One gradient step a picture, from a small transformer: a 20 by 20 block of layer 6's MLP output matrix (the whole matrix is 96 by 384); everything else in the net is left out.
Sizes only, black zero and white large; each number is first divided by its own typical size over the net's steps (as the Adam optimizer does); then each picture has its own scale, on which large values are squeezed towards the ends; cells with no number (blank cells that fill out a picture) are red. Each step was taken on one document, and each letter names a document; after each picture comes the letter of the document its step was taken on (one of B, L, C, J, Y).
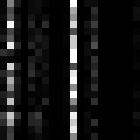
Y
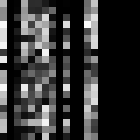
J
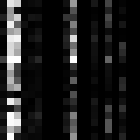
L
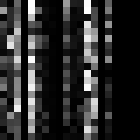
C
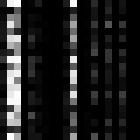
L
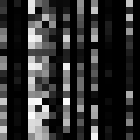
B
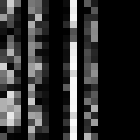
Y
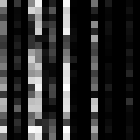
B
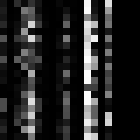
C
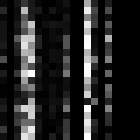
C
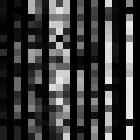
B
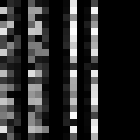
Y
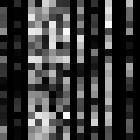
B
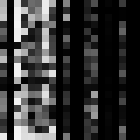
J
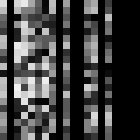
J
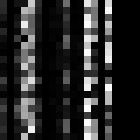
C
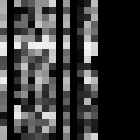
J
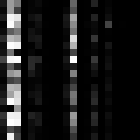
L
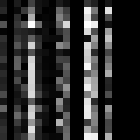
C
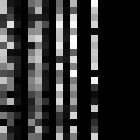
Y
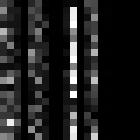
Y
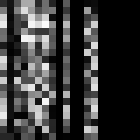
J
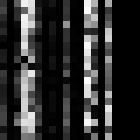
C
